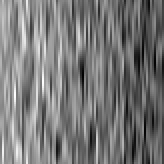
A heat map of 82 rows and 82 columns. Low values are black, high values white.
Grain: streaks running down. Histogram: bell-shaped. Slope: up to the left.
